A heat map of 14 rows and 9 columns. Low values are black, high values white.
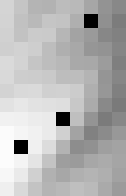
Overall the values sit about 70% of the way up the scale. There is an overall slope up to the left. There are three isolated cells, each far lower than the cells round it.
